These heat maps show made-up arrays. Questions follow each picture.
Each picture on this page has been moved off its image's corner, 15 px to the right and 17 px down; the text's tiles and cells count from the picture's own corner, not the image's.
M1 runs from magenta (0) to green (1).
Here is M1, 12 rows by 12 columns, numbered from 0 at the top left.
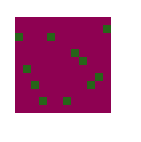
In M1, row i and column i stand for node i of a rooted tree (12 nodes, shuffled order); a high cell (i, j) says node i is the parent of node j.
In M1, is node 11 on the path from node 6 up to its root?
no
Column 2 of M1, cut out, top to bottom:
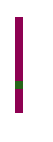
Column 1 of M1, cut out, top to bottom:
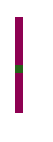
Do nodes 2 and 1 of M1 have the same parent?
no
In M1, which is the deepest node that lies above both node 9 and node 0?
8
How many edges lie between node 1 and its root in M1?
7
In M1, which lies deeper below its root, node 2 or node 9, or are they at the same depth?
the same depth
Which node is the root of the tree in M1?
5
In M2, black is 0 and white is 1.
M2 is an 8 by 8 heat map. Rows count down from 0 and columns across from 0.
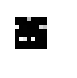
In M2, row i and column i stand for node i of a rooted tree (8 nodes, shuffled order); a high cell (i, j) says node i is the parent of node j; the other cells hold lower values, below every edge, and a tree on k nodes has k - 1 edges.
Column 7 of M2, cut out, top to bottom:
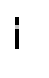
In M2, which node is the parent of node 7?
2
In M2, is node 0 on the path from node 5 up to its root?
no
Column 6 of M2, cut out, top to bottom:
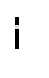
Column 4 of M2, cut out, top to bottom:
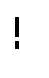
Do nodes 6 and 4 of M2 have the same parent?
no
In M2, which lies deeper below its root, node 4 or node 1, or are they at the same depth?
the same depth
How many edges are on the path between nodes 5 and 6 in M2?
2
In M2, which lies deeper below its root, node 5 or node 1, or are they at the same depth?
node 1
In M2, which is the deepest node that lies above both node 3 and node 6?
2
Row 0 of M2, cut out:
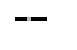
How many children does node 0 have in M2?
1
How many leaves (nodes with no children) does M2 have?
5
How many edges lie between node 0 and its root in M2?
2
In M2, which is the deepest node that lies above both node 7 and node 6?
2
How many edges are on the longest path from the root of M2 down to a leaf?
3
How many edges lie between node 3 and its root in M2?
3
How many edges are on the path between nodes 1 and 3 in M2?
4
